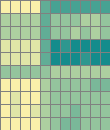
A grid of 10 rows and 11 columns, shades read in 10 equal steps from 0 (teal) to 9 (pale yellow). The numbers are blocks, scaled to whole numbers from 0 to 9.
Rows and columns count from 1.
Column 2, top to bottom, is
9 6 6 8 8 5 9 8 8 9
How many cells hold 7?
0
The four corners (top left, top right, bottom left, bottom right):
9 2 9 5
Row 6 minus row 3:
-1 -1 -1 -1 2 1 1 0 1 0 1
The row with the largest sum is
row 8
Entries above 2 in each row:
5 11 11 5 5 11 11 11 11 11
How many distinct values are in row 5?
4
